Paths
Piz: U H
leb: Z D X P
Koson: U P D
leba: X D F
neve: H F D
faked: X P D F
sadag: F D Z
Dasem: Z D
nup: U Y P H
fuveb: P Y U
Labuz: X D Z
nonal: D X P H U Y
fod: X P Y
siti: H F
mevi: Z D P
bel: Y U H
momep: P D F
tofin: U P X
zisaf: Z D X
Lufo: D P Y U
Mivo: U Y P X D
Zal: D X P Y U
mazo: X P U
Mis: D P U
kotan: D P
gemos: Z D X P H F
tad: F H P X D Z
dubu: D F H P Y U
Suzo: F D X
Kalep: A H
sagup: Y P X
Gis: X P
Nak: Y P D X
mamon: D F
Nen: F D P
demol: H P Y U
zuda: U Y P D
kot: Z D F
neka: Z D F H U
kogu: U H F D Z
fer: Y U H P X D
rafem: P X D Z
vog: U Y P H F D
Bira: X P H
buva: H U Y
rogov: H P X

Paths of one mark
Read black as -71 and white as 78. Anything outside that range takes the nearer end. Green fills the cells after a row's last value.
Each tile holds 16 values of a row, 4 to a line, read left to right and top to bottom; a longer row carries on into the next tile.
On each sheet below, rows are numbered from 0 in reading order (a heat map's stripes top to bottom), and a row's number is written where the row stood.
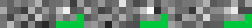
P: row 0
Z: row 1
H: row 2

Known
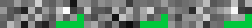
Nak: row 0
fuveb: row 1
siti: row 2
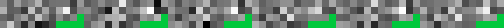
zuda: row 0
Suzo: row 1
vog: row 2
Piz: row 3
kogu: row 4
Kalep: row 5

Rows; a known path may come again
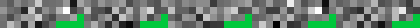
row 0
Nen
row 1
Zal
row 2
buva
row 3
rafem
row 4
sagup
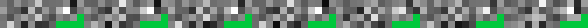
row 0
kotan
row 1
tad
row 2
Koson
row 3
leb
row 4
Bira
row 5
zuda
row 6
kot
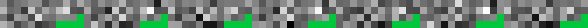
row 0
Piz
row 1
fer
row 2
demol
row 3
vog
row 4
fod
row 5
mevi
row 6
fuveb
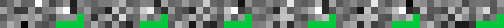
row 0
Labuz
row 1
rogov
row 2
Nak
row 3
mamon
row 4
Suzo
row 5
Lufo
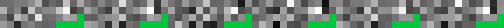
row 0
Kalep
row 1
kogu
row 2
Mivo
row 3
zisaf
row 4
neka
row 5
Dasem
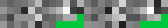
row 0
siti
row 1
neve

